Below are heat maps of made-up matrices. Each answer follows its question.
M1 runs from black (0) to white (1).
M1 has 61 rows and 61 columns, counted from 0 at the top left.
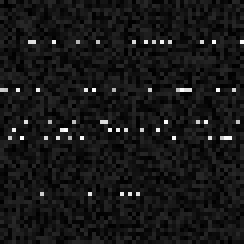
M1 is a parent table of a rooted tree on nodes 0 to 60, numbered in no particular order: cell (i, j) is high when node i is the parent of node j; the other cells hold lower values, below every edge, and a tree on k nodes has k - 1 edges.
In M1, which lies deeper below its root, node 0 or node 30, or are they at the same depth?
node 0
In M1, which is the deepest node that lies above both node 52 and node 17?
34
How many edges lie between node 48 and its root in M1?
0
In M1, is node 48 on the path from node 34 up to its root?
yes
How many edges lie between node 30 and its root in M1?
1
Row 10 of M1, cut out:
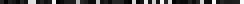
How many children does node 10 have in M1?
13
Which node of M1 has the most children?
22
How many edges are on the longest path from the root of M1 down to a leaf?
2
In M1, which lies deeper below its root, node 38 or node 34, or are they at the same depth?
node 38
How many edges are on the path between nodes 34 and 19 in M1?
3
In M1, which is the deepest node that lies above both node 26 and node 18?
30
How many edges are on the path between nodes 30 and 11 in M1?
3
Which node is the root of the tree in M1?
48
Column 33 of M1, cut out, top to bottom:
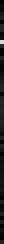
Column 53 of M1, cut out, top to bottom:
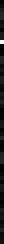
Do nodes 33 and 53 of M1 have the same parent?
yes
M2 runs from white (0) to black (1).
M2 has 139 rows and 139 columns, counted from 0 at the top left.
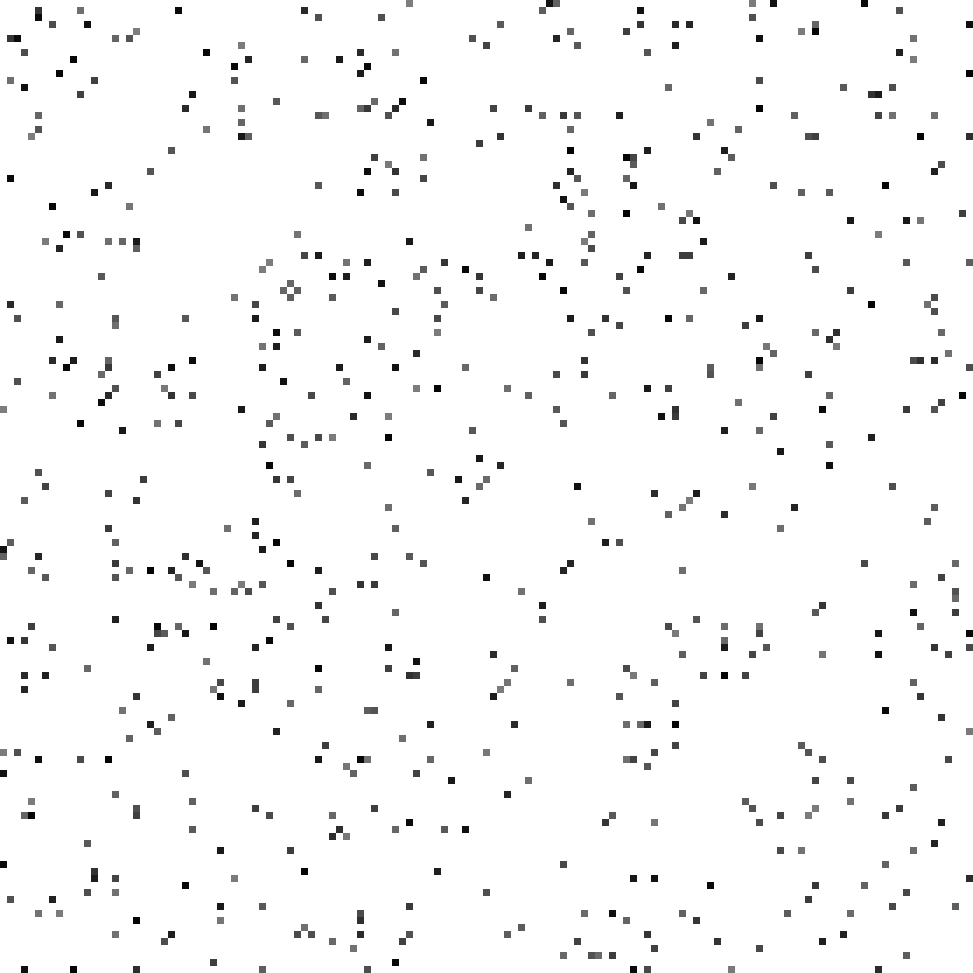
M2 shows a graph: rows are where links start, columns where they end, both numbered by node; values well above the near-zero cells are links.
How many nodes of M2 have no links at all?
1
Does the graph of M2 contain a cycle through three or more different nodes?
yes
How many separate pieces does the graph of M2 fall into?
2
